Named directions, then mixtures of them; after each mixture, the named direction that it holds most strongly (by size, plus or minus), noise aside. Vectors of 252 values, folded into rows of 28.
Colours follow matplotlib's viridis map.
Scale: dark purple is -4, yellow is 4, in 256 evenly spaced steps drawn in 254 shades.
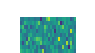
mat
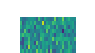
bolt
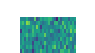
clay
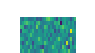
mat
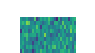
clay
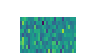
bolt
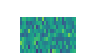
bolt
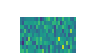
mat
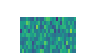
clay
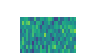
clay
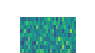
bolt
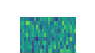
clay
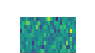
clay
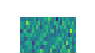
clay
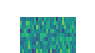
bolt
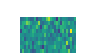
clay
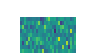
mat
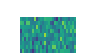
clay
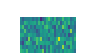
mat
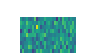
clay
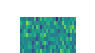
clay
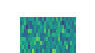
bolt
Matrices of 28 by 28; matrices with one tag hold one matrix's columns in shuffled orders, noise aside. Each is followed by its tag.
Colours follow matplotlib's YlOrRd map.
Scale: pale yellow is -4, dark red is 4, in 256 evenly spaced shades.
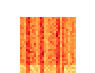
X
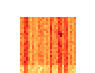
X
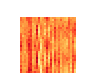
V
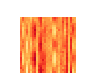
V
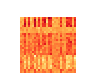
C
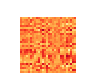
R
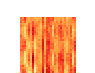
V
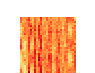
V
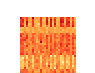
C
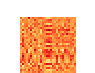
R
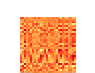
R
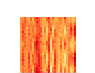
V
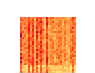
X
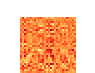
R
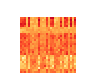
C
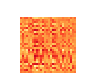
R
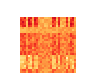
C
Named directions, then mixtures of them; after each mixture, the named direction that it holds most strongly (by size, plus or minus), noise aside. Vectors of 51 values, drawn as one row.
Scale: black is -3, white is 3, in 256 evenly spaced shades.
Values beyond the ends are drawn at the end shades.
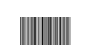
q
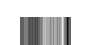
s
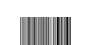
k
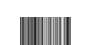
s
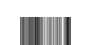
s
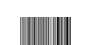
k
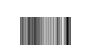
s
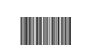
q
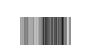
s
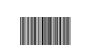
q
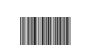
q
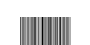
q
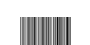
k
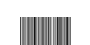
k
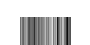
k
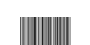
q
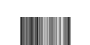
s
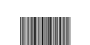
q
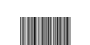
q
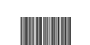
q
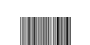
k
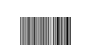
k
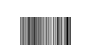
k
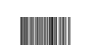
k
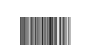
k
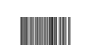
k
